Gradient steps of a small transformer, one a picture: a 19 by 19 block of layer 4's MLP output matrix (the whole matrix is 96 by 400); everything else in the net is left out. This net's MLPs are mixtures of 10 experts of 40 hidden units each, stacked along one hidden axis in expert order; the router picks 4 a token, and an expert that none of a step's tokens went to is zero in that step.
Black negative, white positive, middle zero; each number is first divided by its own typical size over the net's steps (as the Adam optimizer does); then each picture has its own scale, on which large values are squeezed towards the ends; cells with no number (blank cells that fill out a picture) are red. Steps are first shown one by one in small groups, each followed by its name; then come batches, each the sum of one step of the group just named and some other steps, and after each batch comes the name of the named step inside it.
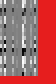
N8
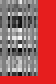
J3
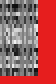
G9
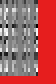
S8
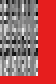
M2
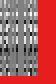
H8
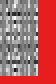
S8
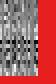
M2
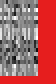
M2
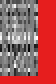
N8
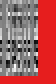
J3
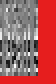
S8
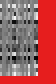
H8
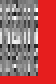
S8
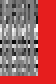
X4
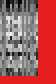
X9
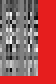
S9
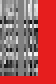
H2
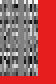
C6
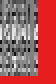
X4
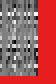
S9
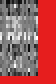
X9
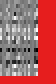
X4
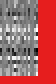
X4
